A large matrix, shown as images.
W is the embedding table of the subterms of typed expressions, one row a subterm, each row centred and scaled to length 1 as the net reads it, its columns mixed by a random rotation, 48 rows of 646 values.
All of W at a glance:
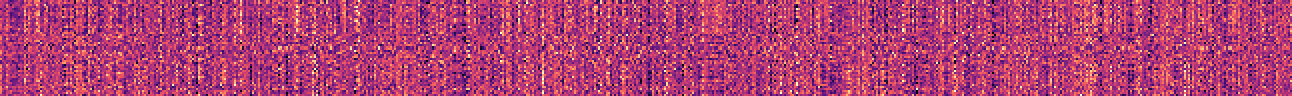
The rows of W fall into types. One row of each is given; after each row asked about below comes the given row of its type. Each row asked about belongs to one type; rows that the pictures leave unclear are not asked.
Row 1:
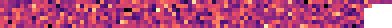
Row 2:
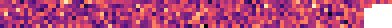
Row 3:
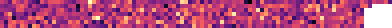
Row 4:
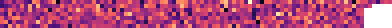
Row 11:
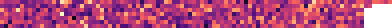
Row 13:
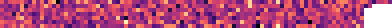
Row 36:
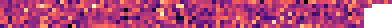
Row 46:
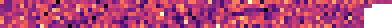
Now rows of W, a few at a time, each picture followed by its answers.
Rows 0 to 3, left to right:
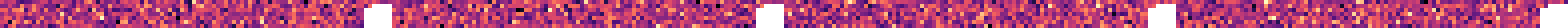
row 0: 1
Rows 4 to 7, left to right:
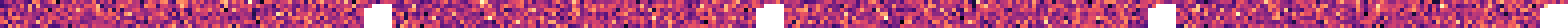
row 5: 3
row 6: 1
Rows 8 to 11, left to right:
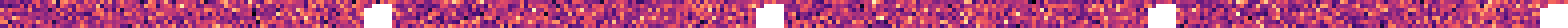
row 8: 4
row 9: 11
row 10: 3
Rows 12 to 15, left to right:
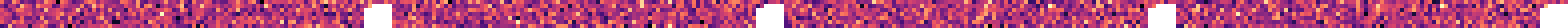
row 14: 2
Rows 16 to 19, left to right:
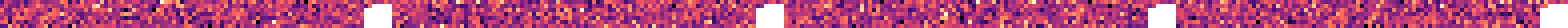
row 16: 36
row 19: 2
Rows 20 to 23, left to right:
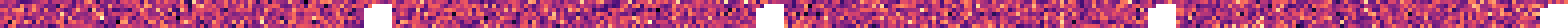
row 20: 1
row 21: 46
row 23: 11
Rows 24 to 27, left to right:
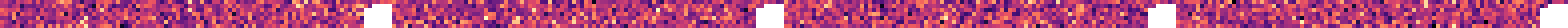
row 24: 11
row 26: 1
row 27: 13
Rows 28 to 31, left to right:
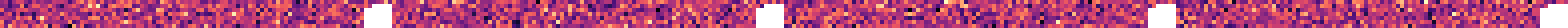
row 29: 46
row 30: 36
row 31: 4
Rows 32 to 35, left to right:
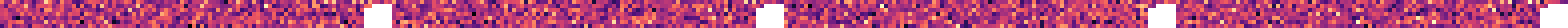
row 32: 2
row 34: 11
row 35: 46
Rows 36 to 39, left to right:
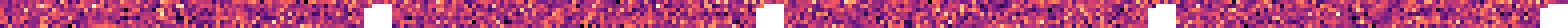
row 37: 2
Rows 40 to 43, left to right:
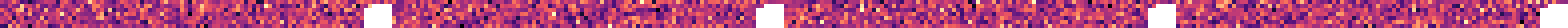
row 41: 46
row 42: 1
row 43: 13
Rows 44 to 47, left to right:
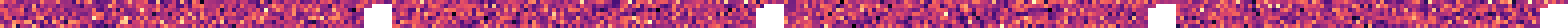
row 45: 46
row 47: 36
